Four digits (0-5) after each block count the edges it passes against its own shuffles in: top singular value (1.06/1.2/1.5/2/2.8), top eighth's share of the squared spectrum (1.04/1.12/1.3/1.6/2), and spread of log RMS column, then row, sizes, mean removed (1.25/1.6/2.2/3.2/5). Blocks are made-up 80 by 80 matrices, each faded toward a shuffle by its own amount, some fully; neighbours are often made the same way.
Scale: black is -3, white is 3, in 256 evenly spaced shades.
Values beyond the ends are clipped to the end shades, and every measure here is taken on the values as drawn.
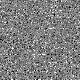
1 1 0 2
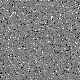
0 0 0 0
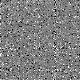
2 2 2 2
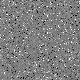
0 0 0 0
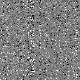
2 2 2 2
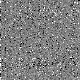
1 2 2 1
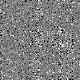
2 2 3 2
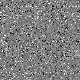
3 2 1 1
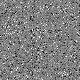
2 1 0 0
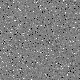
0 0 0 0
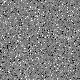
1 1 0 0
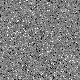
0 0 0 0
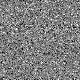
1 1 0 2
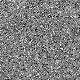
0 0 0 1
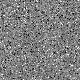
2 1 0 0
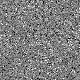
2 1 0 0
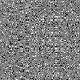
4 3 1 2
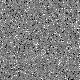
1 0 0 0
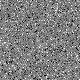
2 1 0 0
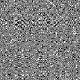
4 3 2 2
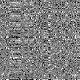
4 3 2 2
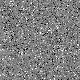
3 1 0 0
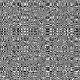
5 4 3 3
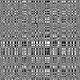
5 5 4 4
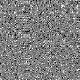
4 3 2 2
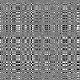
5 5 4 4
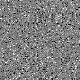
3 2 1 1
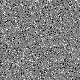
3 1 0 0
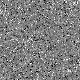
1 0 0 0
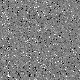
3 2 1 0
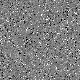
2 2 1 0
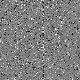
3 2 1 0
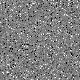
2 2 0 0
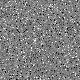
0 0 0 0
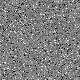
0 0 0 0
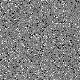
3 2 1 0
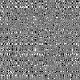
5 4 3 3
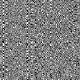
4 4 3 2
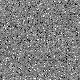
1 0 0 0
